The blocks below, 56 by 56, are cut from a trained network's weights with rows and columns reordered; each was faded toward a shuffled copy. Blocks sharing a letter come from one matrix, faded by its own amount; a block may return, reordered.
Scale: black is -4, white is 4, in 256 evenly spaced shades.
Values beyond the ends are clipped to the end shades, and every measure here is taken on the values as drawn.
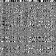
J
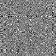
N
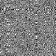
N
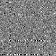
N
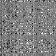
J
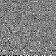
N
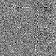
N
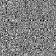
N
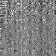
J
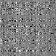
J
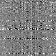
J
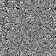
N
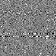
N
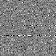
N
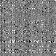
J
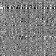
J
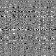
J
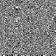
N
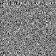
N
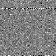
N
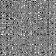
J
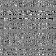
J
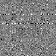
N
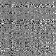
J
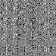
J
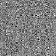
N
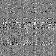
J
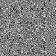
N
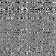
J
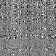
J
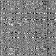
J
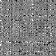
J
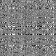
J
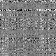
J
